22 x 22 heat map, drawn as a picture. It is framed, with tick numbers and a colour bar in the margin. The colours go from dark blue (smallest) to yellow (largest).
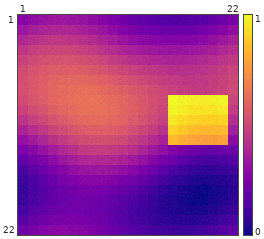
The middle right is the ninth with the highest average. The ninth with the lowest average is the bottom right. An odd patch, higher than its surroundings, sits in the middle right. The middle right is the roughest part.
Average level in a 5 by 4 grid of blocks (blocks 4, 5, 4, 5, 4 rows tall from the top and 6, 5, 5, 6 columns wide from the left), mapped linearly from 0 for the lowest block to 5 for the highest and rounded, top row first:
2211
3333
3445
1210
1100
